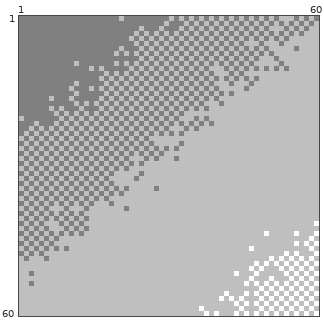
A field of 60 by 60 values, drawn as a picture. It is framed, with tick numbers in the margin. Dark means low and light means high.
Ninth with the lowest average: top left. Slope: up to the bottom right. Grain: checkered. Ninth with the highest average: bottom right. Average level on the scale: 70%. Mirror symmetry: none.
